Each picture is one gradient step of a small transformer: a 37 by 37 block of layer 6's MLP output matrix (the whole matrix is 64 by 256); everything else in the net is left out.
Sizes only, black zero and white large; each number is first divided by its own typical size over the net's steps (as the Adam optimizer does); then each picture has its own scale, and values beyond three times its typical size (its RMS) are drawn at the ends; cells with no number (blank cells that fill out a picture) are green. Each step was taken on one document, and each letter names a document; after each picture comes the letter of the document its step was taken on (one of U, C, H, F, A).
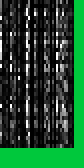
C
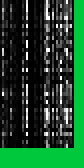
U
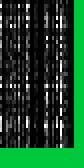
C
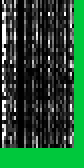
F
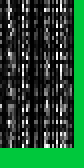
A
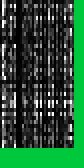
F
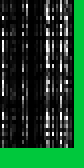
U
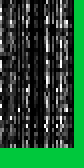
A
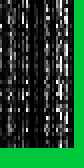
A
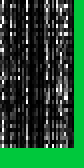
A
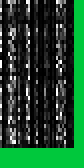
C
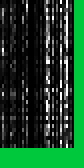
U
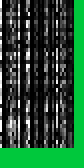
C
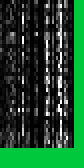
A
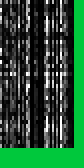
C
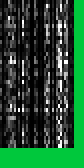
A
